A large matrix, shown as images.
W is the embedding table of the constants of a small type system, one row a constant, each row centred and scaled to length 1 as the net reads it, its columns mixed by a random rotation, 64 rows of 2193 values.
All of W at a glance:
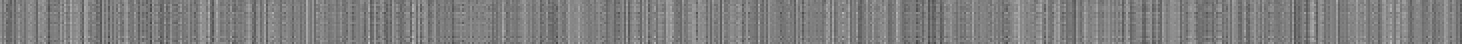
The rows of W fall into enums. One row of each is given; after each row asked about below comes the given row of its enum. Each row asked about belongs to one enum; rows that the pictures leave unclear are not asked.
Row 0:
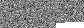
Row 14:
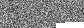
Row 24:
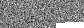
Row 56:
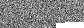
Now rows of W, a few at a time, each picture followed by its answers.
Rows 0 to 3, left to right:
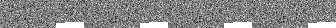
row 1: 24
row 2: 24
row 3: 24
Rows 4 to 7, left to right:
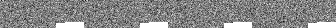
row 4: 0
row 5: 0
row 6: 14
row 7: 24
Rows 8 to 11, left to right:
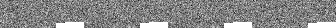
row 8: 14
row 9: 56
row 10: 56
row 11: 0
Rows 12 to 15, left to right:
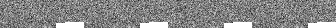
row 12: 56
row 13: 56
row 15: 56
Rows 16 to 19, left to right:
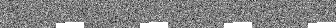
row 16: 14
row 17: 24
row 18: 0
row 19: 0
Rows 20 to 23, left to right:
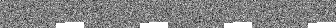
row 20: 0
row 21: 14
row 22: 24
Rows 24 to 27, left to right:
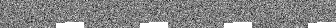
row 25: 0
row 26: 0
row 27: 56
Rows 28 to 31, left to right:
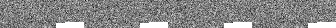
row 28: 56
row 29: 0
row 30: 14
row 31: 56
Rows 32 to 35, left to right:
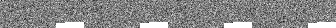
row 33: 14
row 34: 14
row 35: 24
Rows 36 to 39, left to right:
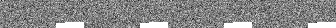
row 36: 0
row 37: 56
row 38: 0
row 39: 14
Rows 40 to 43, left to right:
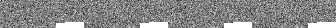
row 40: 0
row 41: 56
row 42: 14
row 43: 56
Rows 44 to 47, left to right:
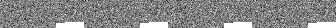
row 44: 0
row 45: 0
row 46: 14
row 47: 0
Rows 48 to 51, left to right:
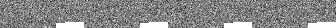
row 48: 56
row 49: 0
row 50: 14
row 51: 0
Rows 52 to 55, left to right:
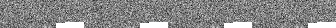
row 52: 56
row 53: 14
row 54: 56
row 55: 56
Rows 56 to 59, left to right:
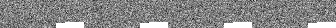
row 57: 14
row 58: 0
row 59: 0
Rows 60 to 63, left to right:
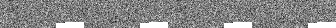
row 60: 14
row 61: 24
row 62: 14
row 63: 56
